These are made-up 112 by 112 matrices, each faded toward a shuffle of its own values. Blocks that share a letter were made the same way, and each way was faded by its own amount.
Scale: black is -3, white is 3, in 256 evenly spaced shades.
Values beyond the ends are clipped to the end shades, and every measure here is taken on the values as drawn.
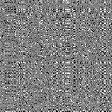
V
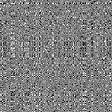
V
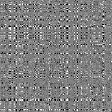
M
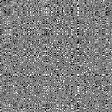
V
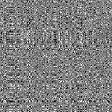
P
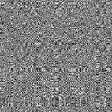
P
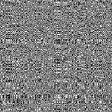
P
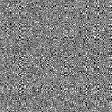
P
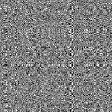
P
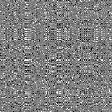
V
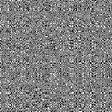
P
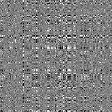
M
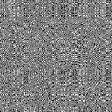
V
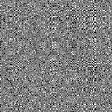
P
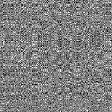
P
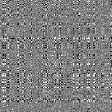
M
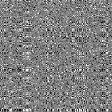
V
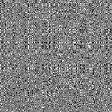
P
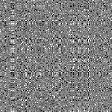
V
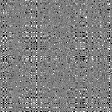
M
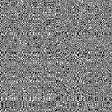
V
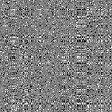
V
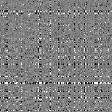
M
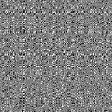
V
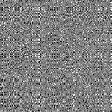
V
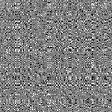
V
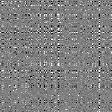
M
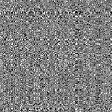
P
